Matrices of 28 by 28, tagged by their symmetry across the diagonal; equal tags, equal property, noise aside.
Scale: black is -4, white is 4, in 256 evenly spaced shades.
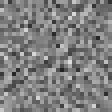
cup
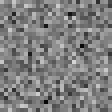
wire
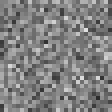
wire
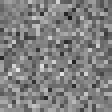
cup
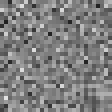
cup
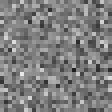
wire
